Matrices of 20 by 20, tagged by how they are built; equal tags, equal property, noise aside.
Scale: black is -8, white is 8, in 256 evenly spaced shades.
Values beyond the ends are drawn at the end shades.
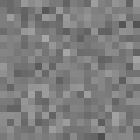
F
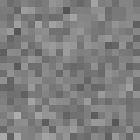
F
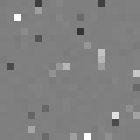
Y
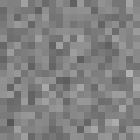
F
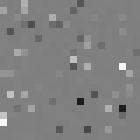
Y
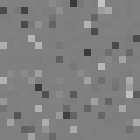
Y
